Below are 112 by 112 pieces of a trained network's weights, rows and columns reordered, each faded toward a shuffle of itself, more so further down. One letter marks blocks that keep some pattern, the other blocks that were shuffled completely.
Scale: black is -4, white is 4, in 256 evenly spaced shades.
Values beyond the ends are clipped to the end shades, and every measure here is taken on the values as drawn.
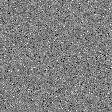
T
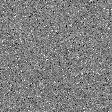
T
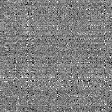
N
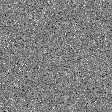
T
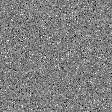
T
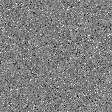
T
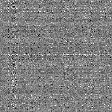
N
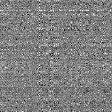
N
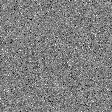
T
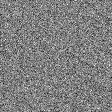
T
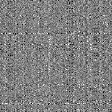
N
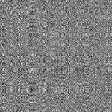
N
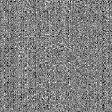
N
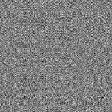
N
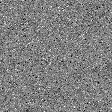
T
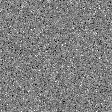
T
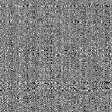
N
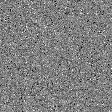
T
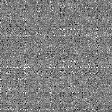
N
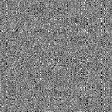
N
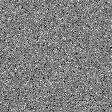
T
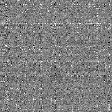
N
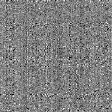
N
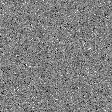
T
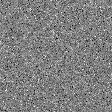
T
